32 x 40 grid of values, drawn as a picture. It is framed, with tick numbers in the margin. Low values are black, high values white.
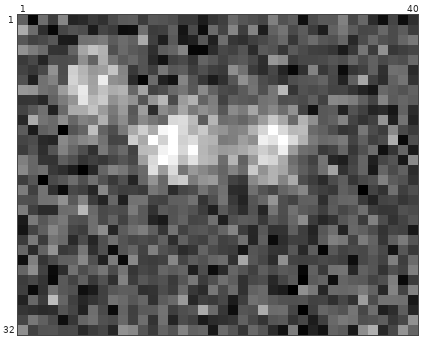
The ninth with the highest average is the centre. There are no regular stripes. There are three bumps.
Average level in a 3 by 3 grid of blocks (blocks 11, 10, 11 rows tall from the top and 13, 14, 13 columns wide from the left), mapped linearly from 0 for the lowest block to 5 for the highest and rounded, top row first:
310 / 151 / 000
